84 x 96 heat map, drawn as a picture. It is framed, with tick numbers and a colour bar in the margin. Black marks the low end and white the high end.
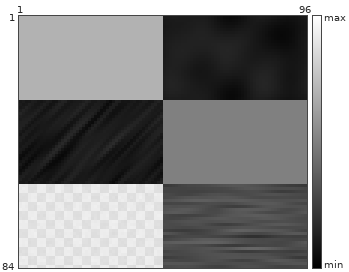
The table splits into 3 rows of 2 panels. Panel 1,1: high, flat. Panel 1,2: very low, smooth, faint in contrast. Panel 2,1: very low, slanting up to the right, faint in contrast. Panel 2,2: middling, flat. Panel 3,1: very high, checkered, faint in contrast. Panel 3,2: low, streaked across, faint in contrast.
